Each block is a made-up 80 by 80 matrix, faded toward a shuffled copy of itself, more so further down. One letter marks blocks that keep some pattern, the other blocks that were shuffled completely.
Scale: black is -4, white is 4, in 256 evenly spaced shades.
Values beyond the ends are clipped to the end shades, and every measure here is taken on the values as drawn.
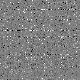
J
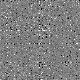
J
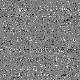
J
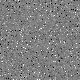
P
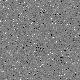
P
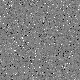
P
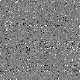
J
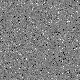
P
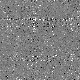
J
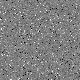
P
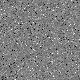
P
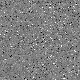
P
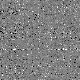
J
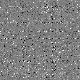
J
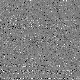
J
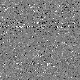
J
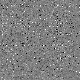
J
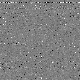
J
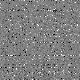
J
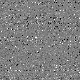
J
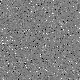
P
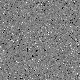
P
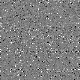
J
